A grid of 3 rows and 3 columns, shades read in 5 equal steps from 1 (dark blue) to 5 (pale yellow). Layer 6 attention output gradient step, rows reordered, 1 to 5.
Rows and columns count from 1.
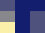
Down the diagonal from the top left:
2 1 2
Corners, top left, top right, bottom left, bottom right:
2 1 5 2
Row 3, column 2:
1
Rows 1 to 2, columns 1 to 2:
2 1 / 3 1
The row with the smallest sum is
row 1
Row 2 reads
3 1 2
